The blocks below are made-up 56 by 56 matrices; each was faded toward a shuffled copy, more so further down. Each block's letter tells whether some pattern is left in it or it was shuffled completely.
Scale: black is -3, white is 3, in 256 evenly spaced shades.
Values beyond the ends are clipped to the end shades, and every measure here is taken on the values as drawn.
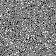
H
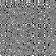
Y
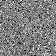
H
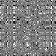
Y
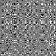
Y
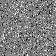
H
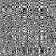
Y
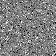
H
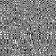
Y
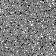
H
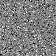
H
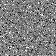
H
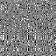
Y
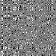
Y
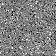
H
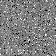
H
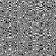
Y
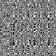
Y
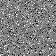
H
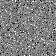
H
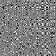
Y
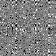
Y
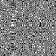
Y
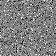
H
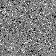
H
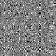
Y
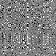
Y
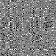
Y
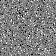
H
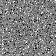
H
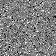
H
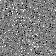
H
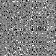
Y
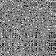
Y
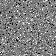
H
